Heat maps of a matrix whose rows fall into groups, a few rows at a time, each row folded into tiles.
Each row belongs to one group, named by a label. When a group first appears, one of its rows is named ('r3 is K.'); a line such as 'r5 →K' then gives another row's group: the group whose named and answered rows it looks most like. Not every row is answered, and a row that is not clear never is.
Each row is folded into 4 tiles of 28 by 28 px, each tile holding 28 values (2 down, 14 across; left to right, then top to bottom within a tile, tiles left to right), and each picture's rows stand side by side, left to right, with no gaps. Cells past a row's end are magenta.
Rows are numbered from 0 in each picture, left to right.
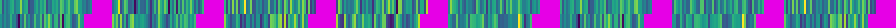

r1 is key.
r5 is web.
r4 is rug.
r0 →web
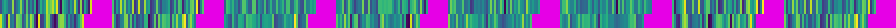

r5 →rug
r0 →key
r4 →rug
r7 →web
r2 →rug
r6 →web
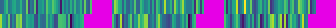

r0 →key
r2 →web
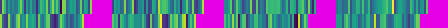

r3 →key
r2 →key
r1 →key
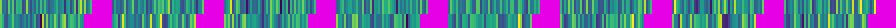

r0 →web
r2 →key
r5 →web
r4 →rug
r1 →key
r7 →web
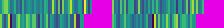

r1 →web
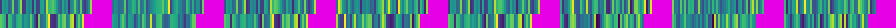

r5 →web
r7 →web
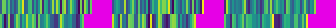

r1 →key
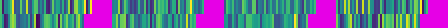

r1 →key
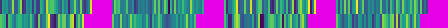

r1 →rug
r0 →key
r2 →web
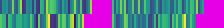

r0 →key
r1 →web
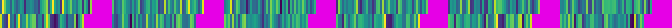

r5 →key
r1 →web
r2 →key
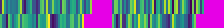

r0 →rug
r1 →rug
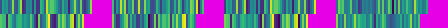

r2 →key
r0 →key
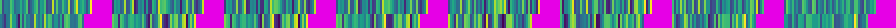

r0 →web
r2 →key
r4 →key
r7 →rug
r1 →key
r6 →web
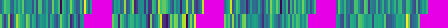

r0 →rug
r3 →rug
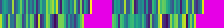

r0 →key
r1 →key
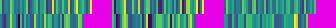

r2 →rug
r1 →web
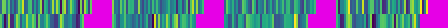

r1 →web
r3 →web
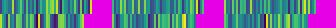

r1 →web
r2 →web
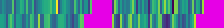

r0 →key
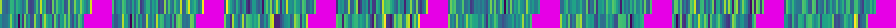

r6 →rug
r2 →rug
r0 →web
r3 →key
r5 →key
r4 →rug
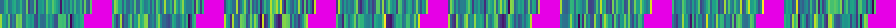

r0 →key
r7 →key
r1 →rug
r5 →web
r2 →key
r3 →rug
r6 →web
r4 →rug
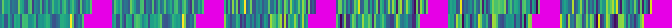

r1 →rug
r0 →rug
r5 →key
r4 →key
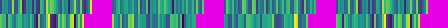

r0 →key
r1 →key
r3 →key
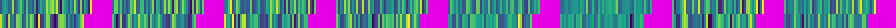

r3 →web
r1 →rug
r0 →key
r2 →key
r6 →web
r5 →key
